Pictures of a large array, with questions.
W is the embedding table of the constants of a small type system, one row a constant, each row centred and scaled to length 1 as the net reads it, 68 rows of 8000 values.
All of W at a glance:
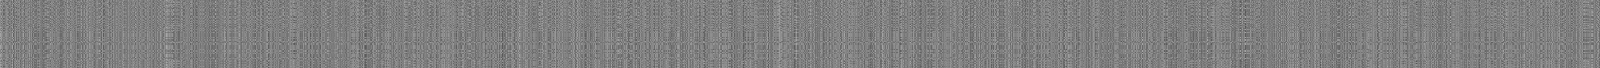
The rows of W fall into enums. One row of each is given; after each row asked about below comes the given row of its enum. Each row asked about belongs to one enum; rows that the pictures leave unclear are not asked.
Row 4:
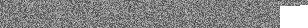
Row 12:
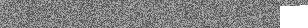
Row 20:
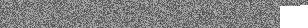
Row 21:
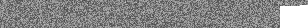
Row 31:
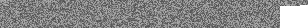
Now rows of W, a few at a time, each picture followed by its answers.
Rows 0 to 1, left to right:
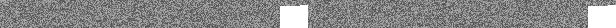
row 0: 31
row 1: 21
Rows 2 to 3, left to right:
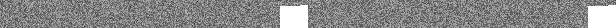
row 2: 4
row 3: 20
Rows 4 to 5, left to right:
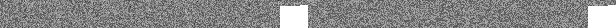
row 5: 31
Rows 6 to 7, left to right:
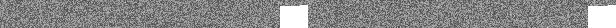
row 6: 21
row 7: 12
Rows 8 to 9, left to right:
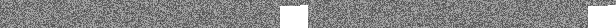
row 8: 20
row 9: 21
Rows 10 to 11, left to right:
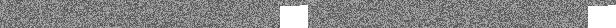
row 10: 21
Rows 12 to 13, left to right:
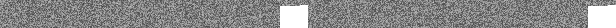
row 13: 21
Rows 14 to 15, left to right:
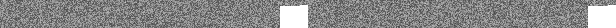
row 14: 21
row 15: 12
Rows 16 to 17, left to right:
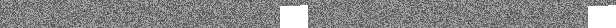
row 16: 20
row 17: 20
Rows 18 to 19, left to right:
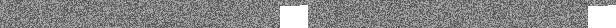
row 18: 21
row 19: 12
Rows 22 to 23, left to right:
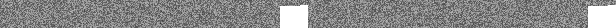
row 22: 20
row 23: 21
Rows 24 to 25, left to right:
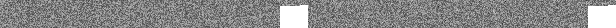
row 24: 12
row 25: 4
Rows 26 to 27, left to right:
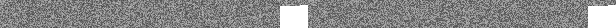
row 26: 12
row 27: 31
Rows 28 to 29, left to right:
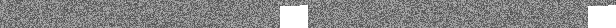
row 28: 21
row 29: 20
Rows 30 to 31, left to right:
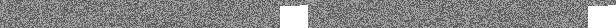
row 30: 21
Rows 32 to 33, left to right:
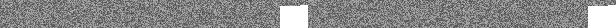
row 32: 20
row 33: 31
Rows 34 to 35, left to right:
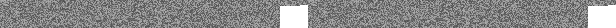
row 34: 31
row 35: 31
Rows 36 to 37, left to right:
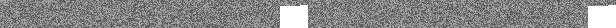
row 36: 31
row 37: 20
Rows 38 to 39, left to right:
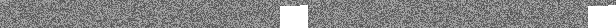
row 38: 31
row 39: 20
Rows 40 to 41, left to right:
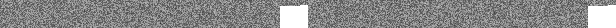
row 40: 20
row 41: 12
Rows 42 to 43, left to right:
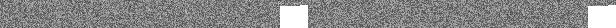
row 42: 4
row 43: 20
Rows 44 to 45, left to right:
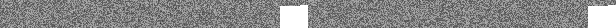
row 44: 20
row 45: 31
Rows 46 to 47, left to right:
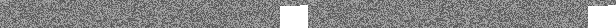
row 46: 31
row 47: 31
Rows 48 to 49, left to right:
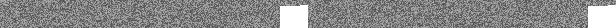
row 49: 21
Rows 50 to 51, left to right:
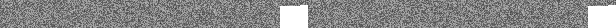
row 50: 20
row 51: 20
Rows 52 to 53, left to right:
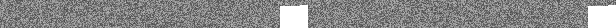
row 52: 21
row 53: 20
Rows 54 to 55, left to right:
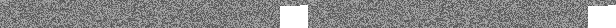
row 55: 31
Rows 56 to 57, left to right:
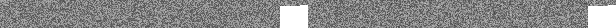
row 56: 31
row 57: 12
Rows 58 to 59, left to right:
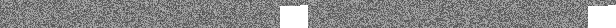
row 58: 20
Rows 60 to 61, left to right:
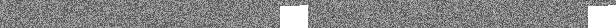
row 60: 21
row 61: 4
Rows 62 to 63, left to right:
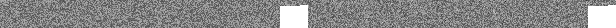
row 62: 31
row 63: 4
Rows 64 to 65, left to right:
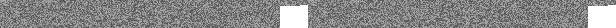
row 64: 31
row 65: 31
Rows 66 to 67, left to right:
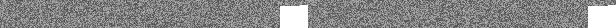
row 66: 21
